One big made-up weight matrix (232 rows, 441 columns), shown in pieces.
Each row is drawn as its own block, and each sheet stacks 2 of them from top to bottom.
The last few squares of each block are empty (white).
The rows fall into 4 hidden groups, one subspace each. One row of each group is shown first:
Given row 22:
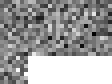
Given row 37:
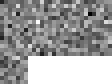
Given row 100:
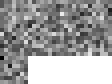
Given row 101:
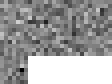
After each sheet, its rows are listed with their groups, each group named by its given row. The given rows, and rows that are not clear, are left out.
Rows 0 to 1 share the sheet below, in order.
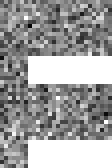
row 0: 100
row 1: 22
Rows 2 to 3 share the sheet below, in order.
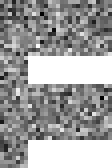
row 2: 22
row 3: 37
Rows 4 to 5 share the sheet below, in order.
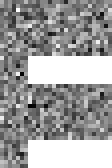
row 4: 100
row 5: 101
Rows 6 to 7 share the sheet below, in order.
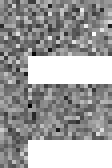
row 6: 22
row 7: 101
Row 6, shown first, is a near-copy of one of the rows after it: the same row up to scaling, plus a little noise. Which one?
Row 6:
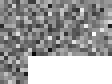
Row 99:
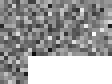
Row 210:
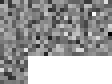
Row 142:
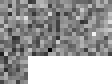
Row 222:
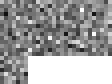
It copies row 99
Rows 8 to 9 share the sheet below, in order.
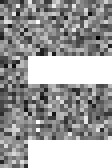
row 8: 37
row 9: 22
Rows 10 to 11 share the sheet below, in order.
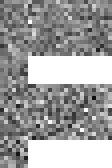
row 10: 101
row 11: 22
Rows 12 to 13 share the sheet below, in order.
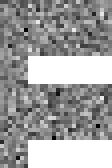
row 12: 37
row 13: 100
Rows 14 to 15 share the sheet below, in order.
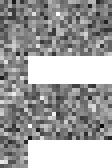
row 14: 22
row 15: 22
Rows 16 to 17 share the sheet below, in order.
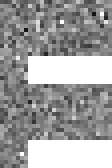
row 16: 37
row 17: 101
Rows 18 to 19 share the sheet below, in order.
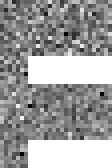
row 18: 22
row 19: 101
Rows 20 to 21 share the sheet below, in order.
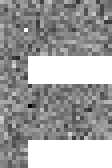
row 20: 37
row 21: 101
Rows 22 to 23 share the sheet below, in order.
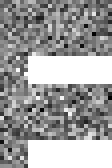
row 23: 100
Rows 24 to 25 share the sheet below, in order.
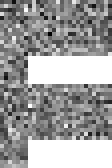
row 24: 22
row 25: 101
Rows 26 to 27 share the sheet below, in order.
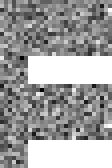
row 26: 100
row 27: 37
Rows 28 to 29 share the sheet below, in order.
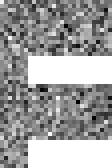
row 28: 100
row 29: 22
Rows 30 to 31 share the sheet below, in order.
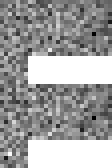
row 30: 22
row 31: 22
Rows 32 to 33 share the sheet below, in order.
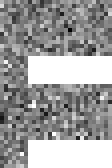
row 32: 100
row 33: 101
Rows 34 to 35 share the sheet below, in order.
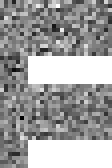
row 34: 37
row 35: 37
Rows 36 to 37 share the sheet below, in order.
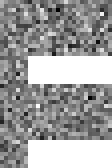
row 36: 100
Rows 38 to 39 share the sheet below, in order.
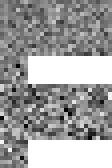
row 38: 100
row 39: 100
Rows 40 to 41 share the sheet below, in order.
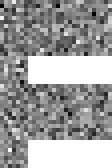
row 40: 37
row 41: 100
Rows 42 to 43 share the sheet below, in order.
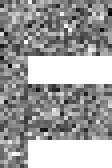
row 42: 100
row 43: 37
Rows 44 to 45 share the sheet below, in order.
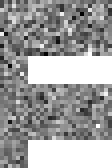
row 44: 100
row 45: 100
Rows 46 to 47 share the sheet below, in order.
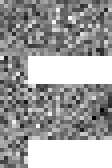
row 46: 100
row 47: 22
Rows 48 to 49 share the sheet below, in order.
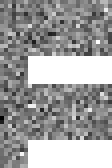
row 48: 100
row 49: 101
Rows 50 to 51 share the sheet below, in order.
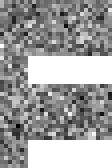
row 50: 100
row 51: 100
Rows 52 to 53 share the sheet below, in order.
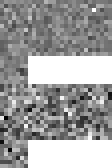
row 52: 101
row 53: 100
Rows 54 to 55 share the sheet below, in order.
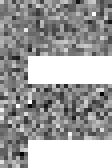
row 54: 37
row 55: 101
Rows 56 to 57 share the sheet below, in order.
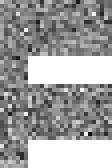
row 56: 37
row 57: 101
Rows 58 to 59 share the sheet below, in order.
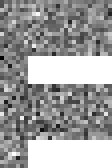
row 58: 100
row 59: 37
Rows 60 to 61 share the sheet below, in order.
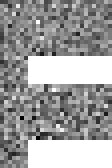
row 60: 37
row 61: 37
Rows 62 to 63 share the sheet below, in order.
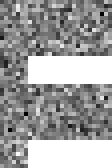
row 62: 37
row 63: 37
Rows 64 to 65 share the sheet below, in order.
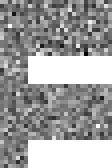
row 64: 37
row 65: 100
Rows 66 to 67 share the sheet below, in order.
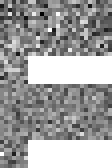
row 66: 22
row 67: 22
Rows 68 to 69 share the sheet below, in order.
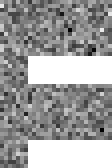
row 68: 100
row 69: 101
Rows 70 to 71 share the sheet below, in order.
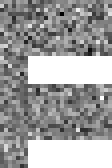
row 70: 100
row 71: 37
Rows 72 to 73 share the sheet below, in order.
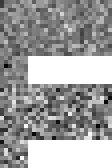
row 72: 100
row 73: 100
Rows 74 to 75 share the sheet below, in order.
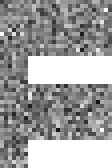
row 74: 100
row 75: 101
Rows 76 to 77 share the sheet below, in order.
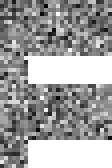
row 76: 22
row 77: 22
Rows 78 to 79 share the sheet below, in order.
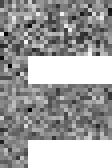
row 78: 100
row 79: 100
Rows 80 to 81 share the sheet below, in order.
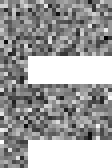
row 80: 22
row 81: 100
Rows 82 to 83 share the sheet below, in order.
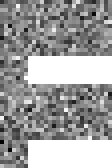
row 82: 37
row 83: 100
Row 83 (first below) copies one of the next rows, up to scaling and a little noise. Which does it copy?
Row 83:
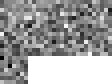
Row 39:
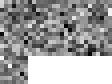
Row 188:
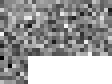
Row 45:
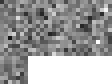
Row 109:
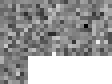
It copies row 188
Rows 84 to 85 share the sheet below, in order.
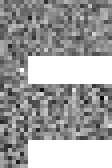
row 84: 101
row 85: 37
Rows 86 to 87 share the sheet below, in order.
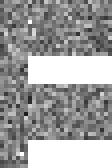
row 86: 101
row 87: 101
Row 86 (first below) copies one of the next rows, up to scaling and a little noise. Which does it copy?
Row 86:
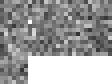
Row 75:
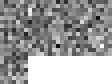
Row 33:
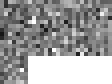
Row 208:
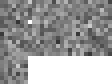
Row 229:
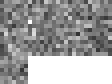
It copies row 229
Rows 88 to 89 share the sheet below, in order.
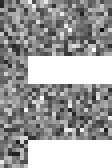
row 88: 100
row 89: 22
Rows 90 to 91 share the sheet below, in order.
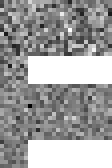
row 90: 100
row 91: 22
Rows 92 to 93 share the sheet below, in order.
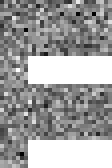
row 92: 37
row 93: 101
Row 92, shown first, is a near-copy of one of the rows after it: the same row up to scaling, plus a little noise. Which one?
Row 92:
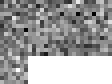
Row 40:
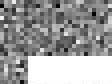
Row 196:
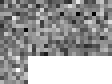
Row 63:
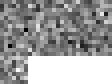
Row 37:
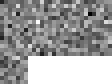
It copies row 196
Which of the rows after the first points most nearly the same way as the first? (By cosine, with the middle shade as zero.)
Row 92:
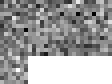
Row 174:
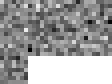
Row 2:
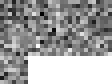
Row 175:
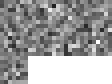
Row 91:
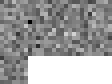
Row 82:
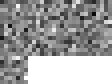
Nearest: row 82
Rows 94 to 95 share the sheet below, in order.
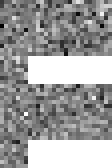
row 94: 37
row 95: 37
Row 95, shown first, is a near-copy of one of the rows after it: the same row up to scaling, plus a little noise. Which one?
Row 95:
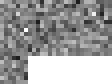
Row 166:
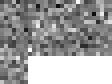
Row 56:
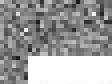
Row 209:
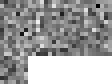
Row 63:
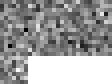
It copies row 56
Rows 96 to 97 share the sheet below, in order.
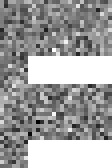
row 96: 101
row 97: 22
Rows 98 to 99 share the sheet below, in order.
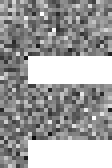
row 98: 22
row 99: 22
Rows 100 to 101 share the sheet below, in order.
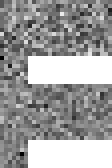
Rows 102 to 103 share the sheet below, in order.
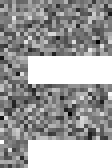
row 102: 100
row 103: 100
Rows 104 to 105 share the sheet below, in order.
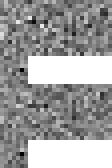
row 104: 101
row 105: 101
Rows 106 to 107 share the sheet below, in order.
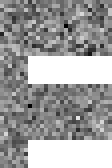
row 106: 100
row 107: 101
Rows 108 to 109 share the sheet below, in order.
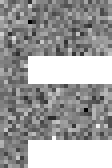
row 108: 101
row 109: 100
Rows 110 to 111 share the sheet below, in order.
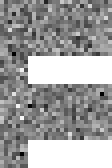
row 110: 101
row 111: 101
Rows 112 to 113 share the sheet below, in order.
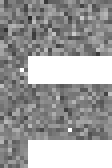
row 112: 101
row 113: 100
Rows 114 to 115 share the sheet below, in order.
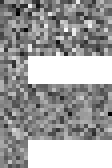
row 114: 37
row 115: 100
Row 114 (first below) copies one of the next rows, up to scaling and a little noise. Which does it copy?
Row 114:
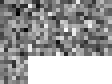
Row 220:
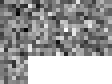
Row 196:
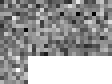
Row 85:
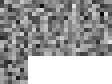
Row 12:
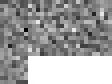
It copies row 220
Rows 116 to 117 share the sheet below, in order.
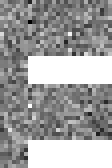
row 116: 101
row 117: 101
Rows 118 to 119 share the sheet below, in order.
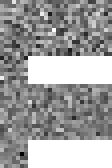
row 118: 22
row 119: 101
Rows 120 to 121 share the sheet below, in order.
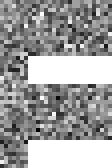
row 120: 22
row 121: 22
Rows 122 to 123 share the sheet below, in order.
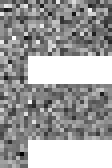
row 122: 22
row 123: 101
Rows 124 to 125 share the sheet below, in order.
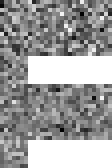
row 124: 100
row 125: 37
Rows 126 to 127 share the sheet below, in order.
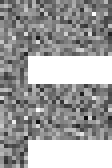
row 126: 22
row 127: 22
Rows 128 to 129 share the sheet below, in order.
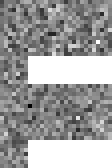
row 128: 100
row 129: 101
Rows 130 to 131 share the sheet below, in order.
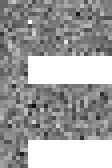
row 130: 101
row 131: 101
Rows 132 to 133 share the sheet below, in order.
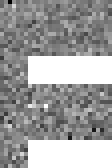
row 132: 100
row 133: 101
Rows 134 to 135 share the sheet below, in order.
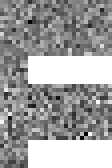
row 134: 101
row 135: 101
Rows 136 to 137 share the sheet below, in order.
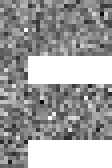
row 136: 37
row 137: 22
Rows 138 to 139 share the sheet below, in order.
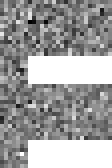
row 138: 101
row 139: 101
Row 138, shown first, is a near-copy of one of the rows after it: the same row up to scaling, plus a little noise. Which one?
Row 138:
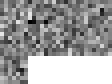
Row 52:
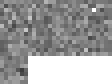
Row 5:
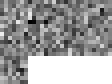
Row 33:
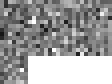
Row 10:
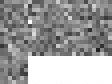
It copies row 5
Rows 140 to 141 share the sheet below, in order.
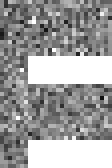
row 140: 101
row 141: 37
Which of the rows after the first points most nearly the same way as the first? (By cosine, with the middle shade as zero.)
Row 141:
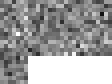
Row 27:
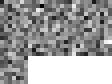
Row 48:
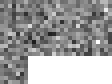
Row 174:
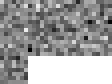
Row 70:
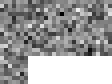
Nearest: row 174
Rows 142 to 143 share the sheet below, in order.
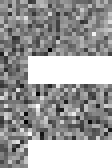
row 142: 22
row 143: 37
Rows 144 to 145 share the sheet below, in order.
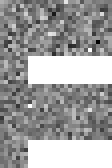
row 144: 100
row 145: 101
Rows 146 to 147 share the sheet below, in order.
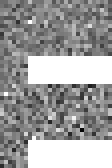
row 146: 101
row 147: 22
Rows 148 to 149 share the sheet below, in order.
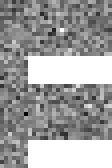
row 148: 22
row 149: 37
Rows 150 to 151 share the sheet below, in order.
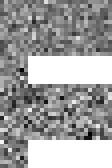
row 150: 101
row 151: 100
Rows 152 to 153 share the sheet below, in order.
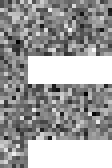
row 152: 100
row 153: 37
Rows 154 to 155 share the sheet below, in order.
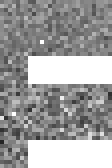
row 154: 22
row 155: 100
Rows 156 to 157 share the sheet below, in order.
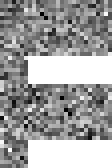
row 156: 22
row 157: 100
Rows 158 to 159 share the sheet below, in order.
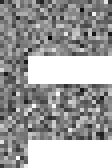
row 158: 22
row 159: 100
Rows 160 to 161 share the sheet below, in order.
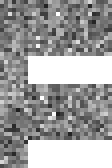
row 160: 22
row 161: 22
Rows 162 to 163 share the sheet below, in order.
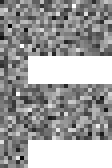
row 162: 37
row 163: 100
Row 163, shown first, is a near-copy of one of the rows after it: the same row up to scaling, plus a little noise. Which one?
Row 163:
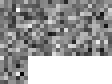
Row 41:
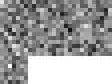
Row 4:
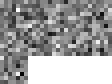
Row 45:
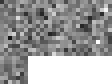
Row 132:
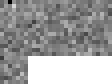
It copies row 4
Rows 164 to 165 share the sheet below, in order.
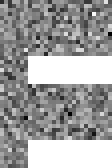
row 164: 22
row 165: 100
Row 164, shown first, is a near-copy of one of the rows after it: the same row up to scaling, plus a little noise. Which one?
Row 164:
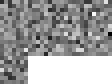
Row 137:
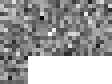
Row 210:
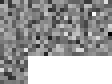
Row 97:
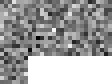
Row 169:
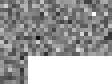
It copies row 210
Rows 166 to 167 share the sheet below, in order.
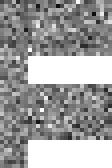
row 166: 37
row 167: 22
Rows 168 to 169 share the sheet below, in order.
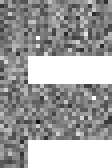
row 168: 22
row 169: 22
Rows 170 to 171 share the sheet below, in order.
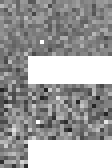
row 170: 22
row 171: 22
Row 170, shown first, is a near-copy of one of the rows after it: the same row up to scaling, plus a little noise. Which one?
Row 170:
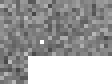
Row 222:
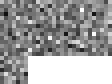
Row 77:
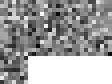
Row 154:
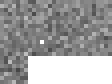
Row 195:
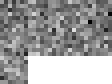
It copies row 154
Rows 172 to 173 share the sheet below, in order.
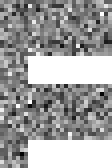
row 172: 37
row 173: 101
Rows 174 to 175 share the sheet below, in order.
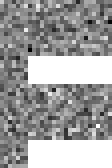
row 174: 37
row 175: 100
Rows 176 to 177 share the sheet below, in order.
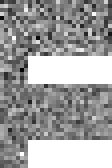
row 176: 22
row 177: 101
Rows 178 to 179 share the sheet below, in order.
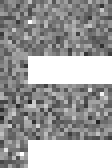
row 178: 101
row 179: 101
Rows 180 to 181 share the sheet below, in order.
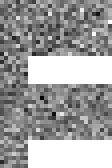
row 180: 22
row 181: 22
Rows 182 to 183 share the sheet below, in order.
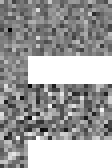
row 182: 22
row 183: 37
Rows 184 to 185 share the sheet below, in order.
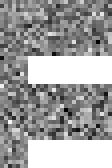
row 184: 100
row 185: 100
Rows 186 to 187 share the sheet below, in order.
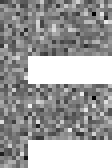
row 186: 37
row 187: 22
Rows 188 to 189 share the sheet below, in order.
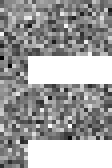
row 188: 100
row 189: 22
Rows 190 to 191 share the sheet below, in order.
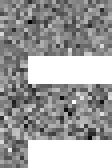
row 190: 101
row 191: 100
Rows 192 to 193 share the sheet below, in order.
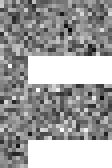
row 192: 100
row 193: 37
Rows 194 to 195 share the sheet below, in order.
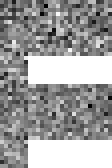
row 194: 22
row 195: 22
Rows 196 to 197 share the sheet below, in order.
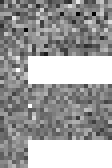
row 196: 37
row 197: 101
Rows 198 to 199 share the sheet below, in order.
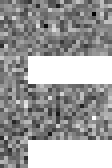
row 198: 37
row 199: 22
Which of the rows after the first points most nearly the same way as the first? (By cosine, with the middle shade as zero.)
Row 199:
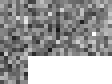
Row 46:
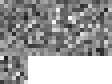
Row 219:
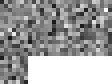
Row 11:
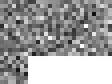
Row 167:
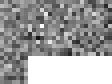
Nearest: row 11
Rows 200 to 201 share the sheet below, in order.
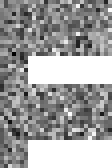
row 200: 101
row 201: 100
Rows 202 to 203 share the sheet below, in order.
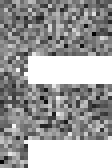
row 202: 22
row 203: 22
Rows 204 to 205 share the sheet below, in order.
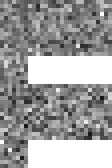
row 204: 37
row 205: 100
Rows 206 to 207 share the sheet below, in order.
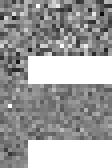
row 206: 37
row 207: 37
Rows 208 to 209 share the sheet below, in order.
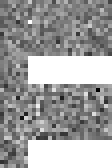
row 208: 101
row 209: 37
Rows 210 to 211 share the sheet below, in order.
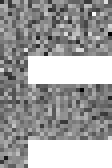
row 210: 22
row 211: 22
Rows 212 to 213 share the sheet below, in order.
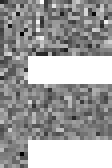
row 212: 37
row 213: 101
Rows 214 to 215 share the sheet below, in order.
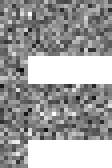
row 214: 101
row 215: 37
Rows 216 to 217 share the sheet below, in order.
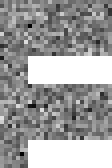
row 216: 100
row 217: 101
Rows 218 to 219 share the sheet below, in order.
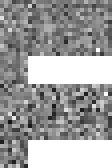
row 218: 101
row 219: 100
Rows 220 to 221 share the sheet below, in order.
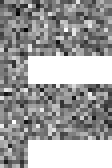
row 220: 37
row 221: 22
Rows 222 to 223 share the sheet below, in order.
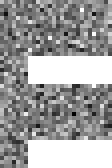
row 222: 22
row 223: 37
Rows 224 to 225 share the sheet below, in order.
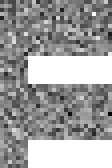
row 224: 22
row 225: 100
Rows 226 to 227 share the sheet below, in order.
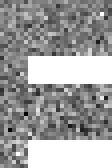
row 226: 100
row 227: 37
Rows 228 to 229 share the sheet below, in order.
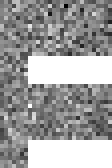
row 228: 22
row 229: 101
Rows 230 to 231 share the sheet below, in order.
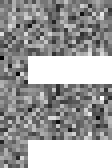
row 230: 100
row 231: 100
